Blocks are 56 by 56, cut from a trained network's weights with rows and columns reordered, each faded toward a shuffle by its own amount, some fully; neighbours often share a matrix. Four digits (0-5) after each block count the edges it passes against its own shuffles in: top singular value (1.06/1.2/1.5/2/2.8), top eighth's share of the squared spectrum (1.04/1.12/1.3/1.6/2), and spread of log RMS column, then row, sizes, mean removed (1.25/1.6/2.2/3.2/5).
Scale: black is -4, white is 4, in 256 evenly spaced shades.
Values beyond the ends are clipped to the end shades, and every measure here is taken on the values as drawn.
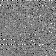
3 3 0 2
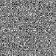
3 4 2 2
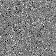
0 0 0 0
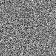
1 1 0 0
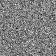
0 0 0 0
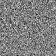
2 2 1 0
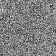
2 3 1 0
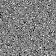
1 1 0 0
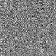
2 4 2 2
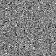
2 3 1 1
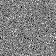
0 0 0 0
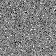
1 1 0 0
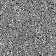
0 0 0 0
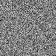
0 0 0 0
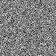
0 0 0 0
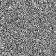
2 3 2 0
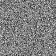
2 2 0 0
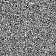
0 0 0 0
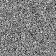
2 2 0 0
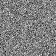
0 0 0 0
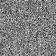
2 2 0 0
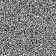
0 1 0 0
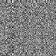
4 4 2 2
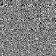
3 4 2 2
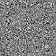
3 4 2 2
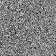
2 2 0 0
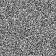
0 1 0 0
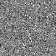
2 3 1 1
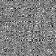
3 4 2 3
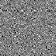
3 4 1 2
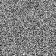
2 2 0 0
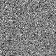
1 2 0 0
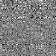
3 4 2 2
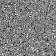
1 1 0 0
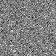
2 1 0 0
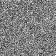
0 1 0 0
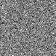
2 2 0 0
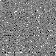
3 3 0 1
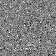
1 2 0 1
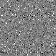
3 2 0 1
